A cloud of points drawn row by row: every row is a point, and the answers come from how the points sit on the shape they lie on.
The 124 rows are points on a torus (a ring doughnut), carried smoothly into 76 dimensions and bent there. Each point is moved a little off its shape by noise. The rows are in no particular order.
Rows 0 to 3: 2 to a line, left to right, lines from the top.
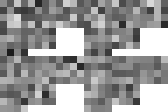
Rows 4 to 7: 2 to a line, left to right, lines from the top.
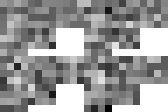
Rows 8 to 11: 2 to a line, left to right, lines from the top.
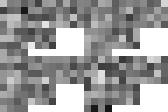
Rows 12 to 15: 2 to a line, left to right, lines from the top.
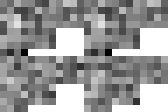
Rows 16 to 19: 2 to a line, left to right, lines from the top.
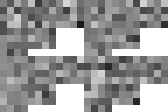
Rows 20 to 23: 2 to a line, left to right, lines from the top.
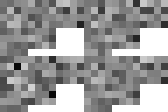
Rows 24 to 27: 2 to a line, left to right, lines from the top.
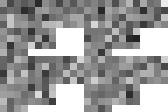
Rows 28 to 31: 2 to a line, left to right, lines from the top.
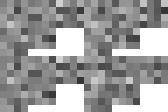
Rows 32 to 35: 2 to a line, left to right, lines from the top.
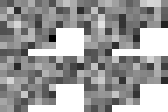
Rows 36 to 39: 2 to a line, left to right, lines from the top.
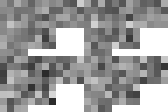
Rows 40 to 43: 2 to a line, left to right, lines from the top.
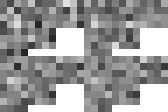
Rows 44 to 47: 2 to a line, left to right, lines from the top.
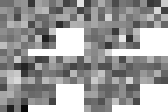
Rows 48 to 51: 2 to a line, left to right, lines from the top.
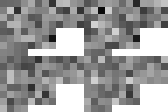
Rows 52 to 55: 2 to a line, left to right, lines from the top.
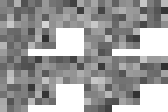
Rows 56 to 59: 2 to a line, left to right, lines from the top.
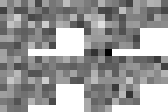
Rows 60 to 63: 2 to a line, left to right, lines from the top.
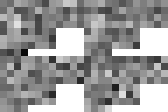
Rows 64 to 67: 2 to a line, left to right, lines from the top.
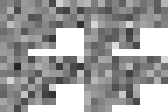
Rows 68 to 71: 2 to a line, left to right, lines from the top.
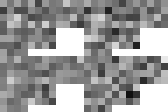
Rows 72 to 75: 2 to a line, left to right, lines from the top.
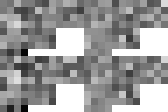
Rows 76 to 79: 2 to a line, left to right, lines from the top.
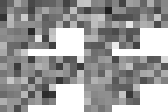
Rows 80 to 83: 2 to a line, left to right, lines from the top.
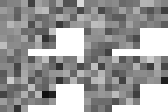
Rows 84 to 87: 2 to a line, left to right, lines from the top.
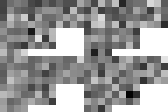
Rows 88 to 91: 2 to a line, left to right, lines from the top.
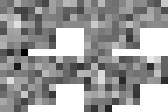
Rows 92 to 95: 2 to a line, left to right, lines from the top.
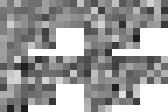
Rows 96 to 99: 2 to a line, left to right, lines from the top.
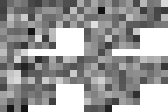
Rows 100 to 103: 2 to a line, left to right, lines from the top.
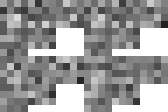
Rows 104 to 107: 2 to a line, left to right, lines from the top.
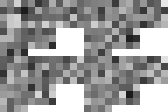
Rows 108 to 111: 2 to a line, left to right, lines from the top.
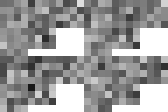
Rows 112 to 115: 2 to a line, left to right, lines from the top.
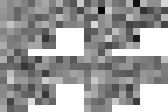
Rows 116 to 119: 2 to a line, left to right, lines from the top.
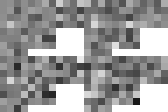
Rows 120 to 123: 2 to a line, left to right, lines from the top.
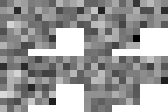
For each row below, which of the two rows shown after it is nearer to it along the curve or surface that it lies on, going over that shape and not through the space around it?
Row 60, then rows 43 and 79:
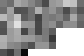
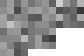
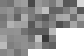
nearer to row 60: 43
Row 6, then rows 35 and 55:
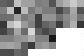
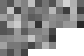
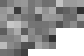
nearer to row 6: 55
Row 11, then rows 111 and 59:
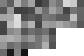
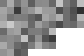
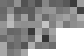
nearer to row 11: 111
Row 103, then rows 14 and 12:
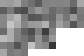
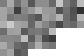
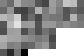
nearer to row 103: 12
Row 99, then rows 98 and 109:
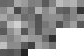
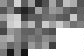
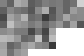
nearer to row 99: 98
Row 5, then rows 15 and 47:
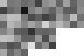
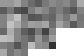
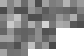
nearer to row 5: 47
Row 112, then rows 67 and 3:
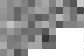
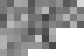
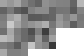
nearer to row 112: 67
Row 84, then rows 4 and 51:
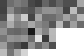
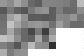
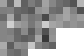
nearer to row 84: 51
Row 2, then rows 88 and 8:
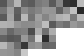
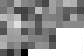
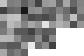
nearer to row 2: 8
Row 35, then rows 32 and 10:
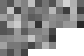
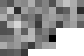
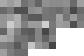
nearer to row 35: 32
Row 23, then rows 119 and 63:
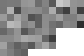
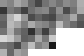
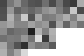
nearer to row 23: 119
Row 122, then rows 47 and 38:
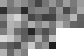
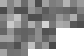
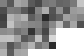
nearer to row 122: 38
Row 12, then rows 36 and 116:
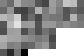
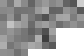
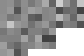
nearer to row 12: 116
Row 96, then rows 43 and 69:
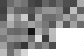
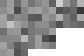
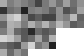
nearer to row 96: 69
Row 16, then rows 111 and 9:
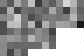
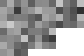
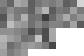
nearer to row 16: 111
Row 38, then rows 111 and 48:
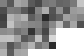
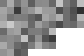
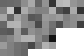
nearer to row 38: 111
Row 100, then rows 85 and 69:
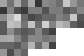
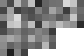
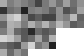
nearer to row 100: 85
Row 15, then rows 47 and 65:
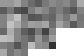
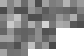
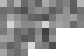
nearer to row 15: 65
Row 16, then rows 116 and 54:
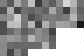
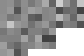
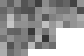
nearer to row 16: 116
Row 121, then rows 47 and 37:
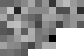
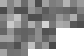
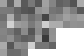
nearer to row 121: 47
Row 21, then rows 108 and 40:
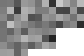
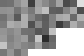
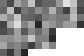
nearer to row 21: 40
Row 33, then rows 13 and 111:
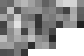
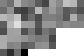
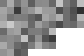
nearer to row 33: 13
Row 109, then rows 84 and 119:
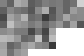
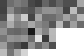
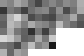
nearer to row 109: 119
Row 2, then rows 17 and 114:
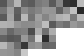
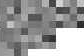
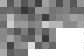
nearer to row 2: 114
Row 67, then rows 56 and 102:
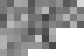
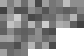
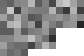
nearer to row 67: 56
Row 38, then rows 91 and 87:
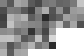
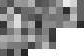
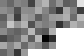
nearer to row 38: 87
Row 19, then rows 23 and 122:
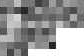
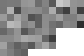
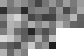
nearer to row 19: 122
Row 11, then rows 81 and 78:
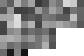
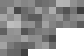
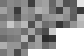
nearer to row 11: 81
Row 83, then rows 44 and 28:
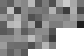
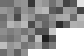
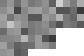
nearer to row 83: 28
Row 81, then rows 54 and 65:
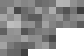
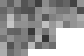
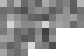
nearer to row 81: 65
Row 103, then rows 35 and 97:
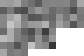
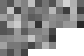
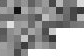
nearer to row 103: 35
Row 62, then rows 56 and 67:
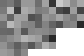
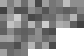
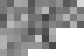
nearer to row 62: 56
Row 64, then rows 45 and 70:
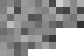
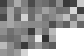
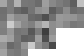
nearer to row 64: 70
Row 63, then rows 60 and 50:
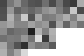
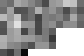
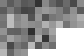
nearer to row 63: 50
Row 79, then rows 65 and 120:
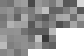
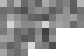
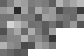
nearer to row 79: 65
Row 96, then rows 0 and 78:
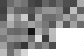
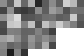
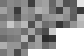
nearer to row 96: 78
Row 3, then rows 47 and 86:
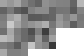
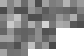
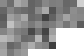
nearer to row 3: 86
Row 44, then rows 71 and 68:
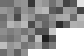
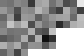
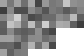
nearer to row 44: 71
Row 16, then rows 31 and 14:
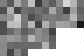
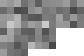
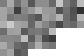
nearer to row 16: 31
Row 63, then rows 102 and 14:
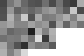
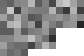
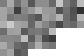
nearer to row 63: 14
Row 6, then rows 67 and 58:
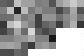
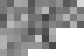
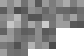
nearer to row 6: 58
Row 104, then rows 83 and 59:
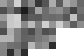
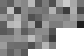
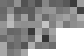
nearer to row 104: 83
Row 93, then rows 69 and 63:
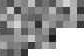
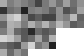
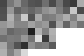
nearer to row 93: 69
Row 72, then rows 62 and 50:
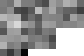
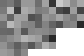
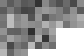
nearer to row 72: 62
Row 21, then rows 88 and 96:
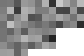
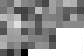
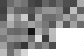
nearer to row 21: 88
